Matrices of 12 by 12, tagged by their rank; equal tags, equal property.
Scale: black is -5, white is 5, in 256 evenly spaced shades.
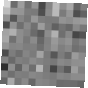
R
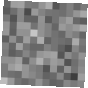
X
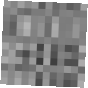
R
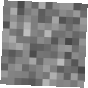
X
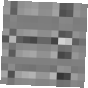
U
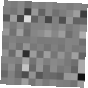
R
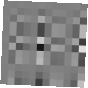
U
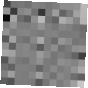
R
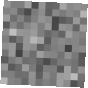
X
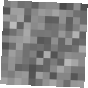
X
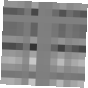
U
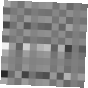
U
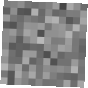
X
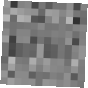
R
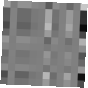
U
